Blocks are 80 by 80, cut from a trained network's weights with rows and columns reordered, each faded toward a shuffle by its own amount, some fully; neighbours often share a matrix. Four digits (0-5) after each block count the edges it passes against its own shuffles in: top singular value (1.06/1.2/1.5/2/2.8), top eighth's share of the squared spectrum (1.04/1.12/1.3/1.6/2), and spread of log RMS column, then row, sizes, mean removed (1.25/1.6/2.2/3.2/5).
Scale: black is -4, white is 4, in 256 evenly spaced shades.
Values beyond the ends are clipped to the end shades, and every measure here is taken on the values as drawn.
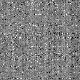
3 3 0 3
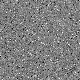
0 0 0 0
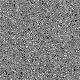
0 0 0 0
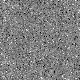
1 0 0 0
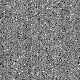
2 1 0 1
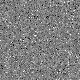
0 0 0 0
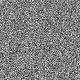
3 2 0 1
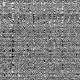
4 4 3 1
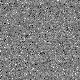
1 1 1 0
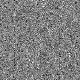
2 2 1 0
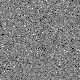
0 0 0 0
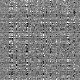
4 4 4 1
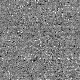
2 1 1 0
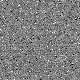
1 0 0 0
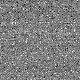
2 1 1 0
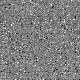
1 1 0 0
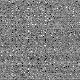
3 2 2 0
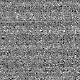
3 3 2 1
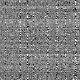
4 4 3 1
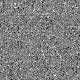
1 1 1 0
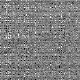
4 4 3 1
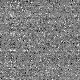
3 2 1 0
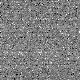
2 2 1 0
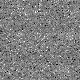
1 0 0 0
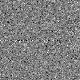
2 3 1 1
